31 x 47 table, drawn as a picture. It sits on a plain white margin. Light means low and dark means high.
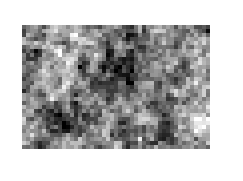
No single row or column stands out from its neighbours. There are no regular stripes. On average the colour sits 50% of the way up the scale. Neither half mirrors the other.
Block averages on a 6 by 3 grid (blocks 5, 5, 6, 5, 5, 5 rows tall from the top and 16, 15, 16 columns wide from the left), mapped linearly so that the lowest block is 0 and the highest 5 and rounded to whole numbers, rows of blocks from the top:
0 3 1 | 1 4 1 | 0 5 1 | 2 2 1 | 4 2 0 | 2 2 2
